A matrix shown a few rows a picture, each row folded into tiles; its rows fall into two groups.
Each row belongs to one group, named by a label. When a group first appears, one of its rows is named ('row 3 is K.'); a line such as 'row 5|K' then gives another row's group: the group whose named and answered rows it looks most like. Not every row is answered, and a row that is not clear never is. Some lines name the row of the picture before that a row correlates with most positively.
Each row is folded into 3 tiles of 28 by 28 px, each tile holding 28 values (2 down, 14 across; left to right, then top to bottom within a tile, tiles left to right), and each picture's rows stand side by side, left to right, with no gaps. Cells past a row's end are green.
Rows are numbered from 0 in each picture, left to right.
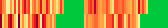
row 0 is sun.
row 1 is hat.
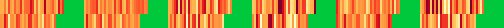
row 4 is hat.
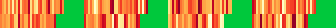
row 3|hat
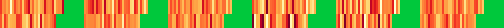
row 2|hat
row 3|sun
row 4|hat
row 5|hat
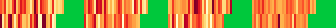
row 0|sun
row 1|sun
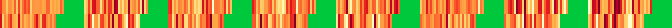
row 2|hat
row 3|hat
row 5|hat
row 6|sun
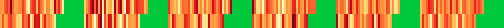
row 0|hat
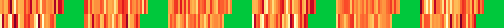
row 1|hat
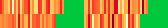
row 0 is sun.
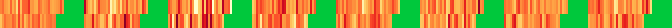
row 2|hat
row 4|hat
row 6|sun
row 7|hat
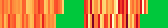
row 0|hat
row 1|hat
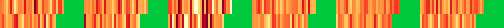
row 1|sun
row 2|hat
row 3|sun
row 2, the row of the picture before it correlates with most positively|0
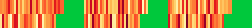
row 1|hat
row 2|sun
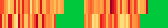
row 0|sun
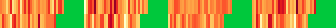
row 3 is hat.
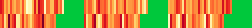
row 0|hat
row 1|sun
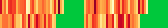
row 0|hat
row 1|hat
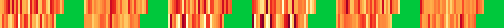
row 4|hat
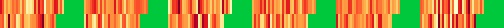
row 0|hat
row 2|hat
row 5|sun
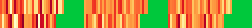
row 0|sun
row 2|sun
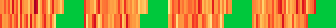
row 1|sun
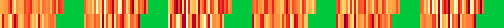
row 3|sun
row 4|sun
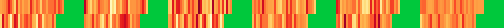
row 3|hat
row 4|hat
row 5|sun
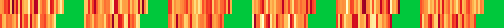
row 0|sun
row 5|sun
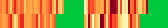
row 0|sun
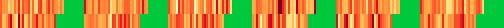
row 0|sun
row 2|hat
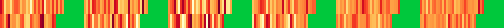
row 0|hat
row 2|sun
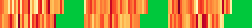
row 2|hat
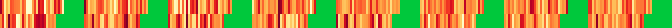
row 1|hat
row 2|sun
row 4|sun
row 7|hat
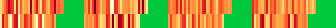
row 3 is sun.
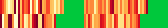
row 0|sun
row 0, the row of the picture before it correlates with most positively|3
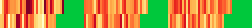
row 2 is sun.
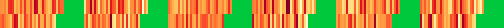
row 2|sun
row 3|sun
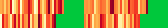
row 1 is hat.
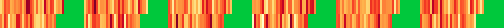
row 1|hat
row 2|hat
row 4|hat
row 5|sun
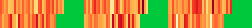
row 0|sun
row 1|hat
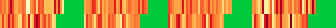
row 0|hat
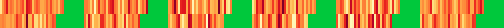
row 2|sun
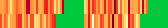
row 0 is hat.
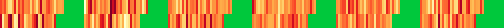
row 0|sun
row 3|hat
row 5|sun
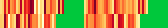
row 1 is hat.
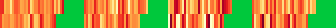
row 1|hat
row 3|sun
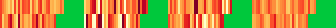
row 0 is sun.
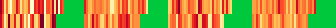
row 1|hat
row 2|hat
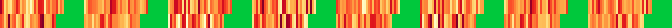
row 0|hat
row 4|hat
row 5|sun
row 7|hat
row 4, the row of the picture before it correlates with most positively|1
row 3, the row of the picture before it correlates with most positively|2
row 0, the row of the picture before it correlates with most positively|0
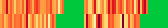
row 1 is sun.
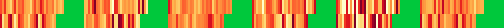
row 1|hat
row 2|hat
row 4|sun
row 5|sun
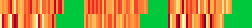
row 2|sun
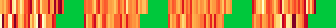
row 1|sun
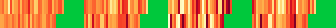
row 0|sun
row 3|hat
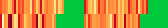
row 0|sun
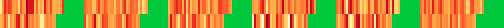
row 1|sun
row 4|sun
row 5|sun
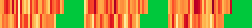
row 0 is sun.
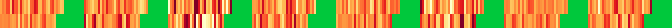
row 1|sun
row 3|hat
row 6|sun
